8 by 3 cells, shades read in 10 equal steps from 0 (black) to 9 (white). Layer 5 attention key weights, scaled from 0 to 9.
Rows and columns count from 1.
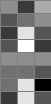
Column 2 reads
2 4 8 9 5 4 8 8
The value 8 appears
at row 3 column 2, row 7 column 2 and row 8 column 2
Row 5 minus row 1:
0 3 -1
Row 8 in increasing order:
2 3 8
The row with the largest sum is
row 5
